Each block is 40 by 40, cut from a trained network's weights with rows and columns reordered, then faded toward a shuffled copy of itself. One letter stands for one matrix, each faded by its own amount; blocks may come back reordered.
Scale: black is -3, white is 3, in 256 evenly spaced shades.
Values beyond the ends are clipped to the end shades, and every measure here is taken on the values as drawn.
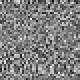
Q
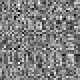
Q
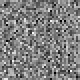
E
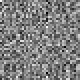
Q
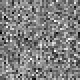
E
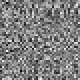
Q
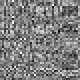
Q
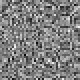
Q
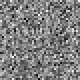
E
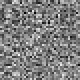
Q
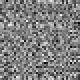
Q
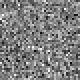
E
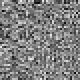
Q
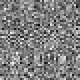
Q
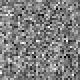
E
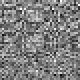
Q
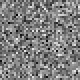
E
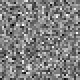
E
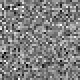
E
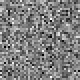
E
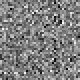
E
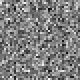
E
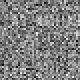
Q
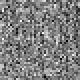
E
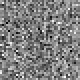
E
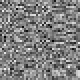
Q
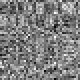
Q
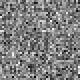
E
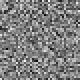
Q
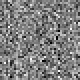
E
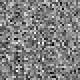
E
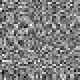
Q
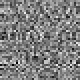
Q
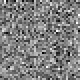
E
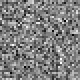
E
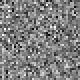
E
